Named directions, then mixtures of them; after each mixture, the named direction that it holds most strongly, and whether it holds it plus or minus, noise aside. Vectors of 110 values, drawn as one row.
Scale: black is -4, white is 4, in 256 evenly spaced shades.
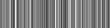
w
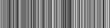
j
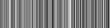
j, minus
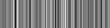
w, minus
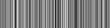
w, minus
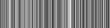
j, minus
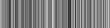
j, plus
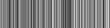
j, plus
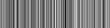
j, plus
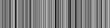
w, minus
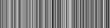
j, minus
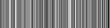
w, plus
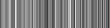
w, plus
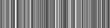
w, plus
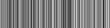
j, plus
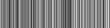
j, plus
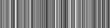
w, plus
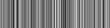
j, plus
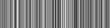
j, minus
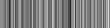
j, plus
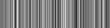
j, minus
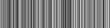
j, plus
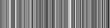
w, plus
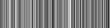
j, minus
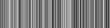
j, minus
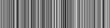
j, plus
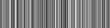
w, plus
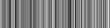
w, minus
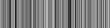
w, minus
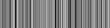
w, minus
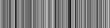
w, minus
